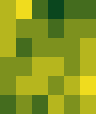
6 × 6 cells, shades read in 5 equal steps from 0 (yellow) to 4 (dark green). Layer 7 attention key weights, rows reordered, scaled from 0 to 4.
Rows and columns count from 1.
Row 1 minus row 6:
-2 -2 0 3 1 2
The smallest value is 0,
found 2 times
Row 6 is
3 2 3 1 2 1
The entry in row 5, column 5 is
1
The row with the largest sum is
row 1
